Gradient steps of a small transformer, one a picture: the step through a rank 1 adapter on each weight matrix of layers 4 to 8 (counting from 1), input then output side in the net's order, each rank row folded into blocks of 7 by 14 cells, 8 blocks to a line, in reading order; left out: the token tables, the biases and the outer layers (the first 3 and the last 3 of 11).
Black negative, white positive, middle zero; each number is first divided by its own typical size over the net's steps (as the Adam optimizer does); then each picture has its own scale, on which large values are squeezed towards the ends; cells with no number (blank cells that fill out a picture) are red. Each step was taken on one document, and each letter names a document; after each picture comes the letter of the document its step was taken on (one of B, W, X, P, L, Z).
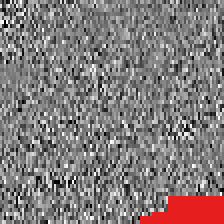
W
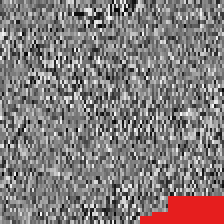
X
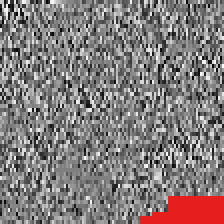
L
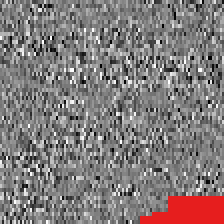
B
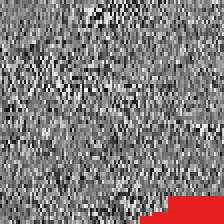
X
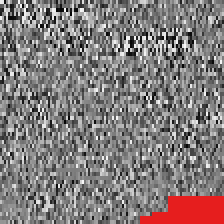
L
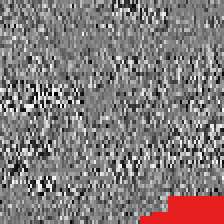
L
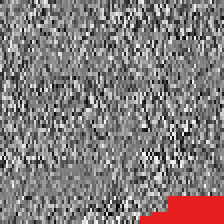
L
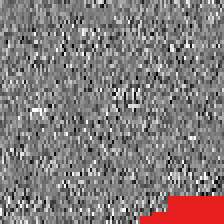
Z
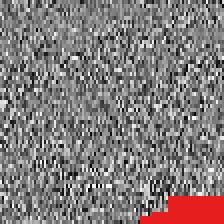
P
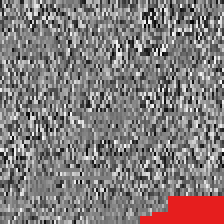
L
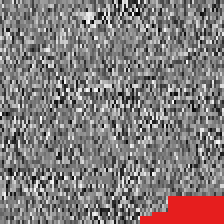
X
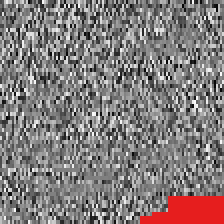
X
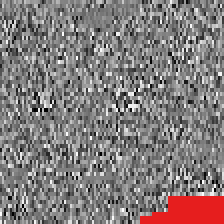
Z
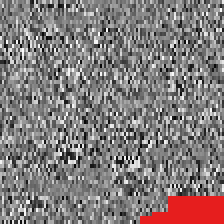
B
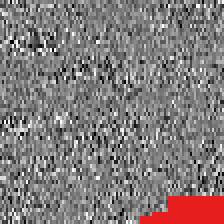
B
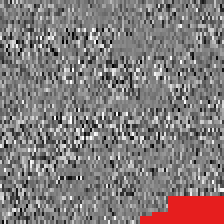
B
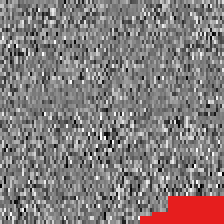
W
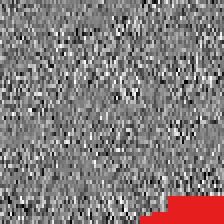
Z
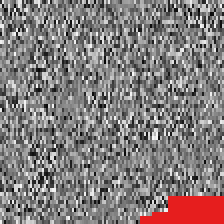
P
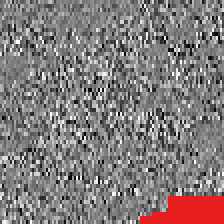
B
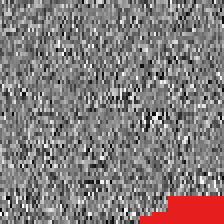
Z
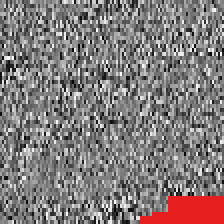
X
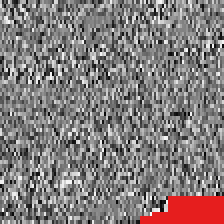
P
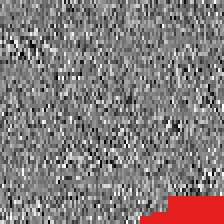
W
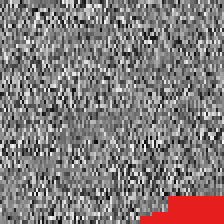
X
